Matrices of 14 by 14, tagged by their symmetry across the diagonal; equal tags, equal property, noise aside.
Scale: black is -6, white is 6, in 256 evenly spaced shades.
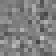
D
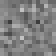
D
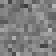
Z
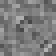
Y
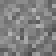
Y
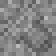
Y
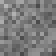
Y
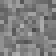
D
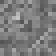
Y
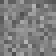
Z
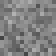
Z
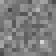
Y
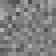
D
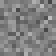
Z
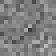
Y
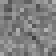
Z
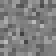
D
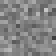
Z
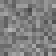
D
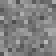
D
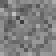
Y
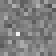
Z
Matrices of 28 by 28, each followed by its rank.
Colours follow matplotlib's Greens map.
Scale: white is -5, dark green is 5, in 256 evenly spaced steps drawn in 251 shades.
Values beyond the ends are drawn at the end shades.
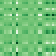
one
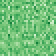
five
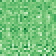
five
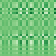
one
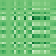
one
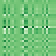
one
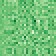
five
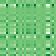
one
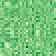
five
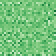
five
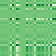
one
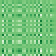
one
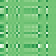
one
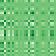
one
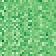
five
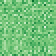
five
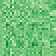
five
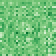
five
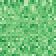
five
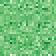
five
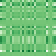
one
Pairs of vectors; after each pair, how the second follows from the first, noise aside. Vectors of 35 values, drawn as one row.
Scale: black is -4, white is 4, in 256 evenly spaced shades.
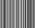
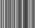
sign-scrambled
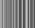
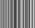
wrapped around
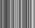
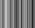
negated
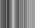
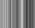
reversed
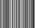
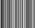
reversed
